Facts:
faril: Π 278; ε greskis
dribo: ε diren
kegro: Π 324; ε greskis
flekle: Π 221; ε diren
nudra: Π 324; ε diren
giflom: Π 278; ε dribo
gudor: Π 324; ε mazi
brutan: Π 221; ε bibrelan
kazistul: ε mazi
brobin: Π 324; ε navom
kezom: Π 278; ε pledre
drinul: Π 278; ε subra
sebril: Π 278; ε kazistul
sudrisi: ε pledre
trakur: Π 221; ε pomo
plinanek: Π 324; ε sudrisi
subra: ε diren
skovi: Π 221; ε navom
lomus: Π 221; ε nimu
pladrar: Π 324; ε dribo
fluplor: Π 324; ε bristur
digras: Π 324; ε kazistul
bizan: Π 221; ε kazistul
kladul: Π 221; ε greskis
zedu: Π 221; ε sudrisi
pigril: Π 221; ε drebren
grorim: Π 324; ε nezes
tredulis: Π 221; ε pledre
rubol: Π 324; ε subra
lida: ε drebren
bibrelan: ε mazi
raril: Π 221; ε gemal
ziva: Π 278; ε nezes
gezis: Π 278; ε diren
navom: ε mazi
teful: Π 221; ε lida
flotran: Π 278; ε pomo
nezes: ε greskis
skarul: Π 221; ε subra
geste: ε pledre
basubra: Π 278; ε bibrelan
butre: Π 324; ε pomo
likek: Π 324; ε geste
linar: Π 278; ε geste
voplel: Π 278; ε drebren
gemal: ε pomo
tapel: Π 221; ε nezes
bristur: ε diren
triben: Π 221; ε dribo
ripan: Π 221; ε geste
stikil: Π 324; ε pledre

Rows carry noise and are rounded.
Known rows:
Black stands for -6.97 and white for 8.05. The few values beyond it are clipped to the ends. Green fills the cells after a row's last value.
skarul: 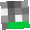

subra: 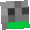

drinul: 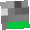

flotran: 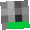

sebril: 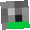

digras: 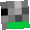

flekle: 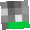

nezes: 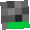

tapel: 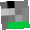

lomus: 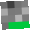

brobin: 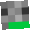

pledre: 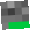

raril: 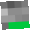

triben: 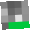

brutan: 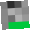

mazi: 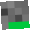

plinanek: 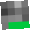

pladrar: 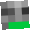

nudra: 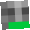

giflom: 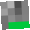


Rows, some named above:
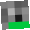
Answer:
sebril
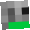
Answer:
rubol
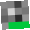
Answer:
basubra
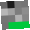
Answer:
kladul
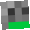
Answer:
subra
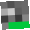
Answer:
ziva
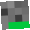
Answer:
mazi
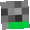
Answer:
bibrelan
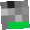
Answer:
kladul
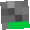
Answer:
nimu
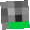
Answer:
sebril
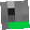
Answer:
bristur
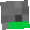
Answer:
greskis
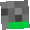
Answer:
mazi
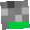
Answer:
lomus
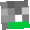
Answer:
ripan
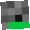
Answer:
nezes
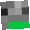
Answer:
gudor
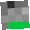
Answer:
bizan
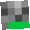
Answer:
butre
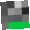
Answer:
grorim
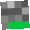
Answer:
geste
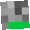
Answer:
linar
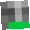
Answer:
fluplor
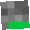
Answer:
navom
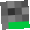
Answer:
sudrisi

